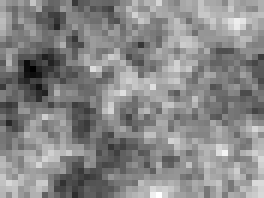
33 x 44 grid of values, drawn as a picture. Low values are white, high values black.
Ninth with the highest average: middle left. Mirror symmetry: none. Grain: blotchy. Average level on the scale: 50%. Histogram: bell-shaped.
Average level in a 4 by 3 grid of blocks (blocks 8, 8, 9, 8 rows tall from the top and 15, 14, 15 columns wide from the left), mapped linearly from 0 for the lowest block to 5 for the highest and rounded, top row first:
320 / 513 / 322 / 230
